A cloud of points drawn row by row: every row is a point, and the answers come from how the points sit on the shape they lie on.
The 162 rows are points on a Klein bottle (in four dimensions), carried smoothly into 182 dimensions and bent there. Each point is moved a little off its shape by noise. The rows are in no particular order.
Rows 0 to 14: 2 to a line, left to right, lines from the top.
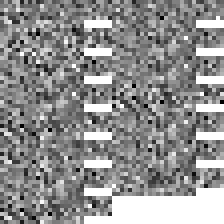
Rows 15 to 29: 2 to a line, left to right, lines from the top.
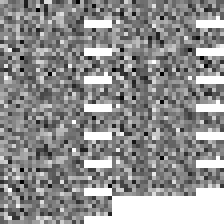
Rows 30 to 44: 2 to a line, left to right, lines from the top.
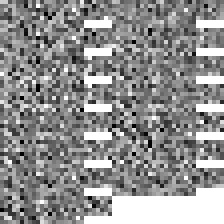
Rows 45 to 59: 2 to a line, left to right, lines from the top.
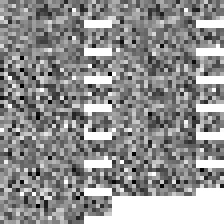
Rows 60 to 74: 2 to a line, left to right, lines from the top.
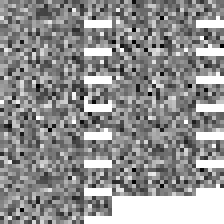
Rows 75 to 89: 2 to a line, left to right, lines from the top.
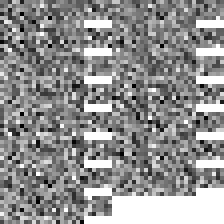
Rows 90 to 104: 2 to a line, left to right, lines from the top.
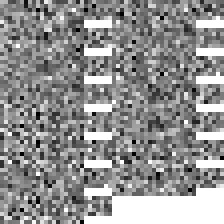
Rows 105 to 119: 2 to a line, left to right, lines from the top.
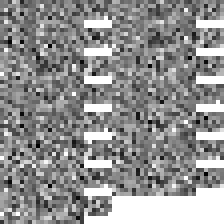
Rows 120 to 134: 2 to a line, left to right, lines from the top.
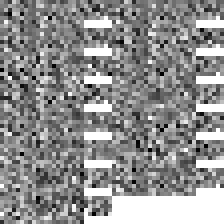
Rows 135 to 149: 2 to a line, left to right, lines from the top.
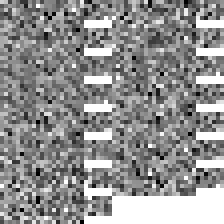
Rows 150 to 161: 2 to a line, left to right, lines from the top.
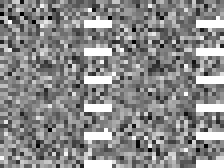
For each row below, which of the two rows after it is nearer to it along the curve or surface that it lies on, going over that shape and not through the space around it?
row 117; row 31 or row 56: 31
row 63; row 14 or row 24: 14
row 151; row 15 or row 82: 15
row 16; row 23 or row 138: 23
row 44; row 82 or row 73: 82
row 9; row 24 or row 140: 140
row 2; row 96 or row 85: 85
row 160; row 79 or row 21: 79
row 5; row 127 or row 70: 127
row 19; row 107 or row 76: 76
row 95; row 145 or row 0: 0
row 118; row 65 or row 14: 65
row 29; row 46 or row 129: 129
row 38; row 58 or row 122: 122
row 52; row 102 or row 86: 102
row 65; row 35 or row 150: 35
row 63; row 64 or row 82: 82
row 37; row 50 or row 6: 50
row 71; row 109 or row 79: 79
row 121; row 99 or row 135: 135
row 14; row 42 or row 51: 51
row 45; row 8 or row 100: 100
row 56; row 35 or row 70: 35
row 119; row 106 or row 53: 53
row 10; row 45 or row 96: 96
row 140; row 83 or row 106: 83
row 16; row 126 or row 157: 157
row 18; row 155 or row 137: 155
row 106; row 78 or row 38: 78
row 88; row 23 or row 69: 23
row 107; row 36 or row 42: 42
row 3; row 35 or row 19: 19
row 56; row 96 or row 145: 96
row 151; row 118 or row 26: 26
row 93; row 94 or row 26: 94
